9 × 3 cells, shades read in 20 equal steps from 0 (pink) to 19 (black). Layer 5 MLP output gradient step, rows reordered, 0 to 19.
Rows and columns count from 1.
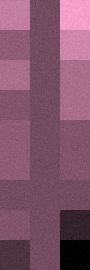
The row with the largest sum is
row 9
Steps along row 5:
up down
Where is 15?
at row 8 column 3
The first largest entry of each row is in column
2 2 2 2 2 2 1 3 3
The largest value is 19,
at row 9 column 3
